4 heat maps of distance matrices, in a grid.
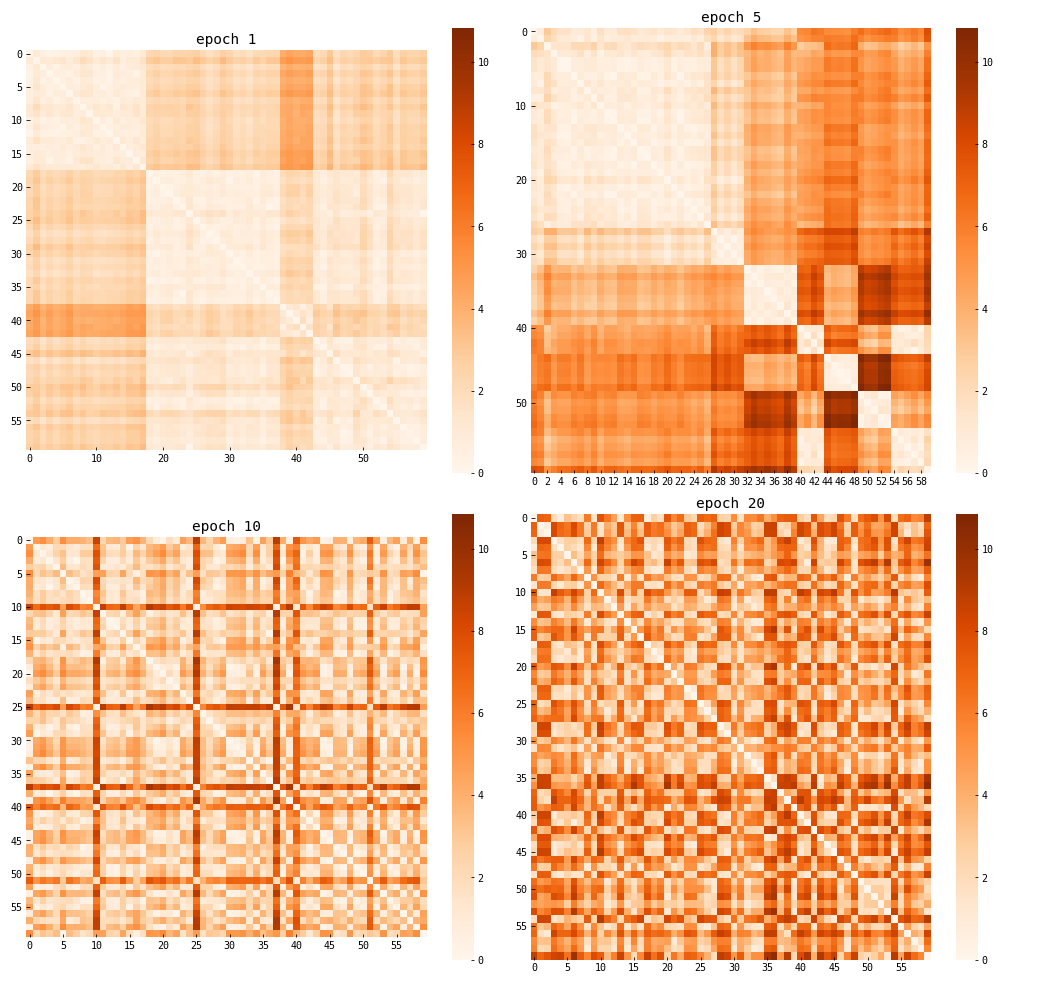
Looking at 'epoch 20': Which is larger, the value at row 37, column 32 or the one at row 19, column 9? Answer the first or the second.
the first
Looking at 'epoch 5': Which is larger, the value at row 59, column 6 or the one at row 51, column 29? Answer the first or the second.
the first
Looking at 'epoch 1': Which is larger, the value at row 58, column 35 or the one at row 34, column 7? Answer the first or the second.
the second
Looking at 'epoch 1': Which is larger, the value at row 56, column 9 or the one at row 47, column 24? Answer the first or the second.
the first
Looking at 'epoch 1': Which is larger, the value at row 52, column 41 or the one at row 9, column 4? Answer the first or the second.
the first
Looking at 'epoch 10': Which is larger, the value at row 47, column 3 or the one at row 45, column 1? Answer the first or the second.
the second
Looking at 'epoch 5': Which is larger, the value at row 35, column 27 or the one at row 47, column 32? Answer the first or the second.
the first
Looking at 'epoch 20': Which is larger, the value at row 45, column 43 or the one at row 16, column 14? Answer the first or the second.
the first
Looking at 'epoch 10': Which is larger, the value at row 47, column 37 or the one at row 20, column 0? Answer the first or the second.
the first
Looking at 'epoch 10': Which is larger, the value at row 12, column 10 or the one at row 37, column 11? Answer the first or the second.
the second
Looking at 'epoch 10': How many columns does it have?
60
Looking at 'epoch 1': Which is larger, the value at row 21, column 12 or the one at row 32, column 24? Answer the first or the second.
the first
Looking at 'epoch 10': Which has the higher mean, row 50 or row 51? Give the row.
51
